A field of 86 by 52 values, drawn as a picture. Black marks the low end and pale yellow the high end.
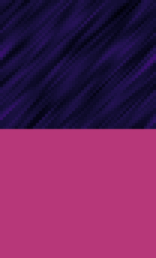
It is made of 2 by 1 panels. Panel 1,1: very low, slanting up to the right, faint in contrast. Panel 2,1: middling, flat.
